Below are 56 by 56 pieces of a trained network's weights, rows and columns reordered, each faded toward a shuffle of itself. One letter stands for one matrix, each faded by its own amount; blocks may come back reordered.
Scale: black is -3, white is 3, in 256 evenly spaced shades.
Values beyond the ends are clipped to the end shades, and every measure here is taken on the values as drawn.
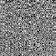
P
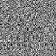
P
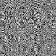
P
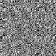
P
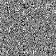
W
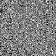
W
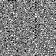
W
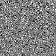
W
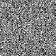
W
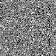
W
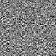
P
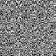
P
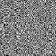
P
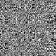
P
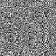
P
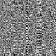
P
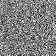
W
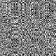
P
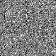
W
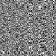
P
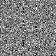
W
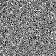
W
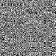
P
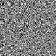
P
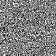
W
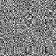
P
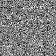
W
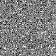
W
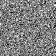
W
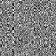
P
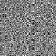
P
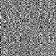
P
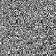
P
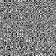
P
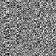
P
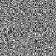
P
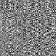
P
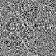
P
